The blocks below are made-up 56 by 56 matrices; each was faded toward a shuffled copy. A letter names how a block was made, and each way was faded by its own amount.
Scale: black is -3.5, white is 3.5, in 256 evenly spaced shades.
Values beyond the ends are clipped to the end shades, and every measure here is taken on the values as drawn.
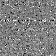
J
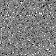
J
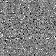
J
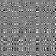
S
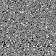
J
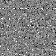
J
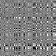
S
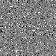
J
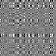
S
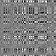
S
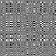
S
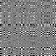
S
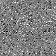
J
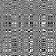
S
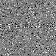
J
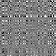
S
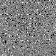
J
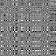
S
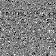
J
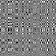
S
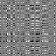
S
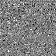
J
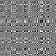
S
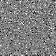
J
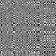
S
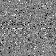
J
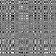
S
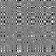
S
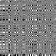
S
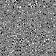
J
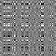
S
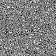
J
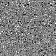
J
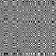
S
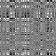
S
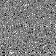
J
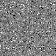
J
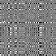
S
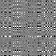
S
